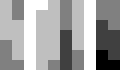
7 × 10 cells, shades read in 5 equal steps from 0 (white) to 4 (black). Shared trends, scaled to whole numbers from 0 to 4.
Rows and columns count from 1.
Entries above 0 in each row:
7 8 8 8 8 8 8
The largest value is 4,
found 3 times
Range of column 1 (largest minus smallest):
1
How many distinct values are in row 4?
3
